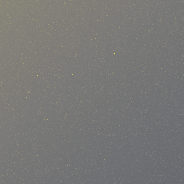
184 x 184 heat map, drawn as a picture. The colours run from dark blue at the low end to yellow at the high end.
There are no regular stripes. No row or column stands out. The halves do not mirror each other. The field climbs toward the top left.
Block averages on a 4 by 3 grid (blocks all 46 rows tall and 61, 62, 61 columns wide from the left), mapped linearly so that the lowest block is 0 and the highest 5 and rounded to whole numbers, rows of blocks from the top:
5 4 3 | 4 3 2 | 3 2 1 | 2 1 0
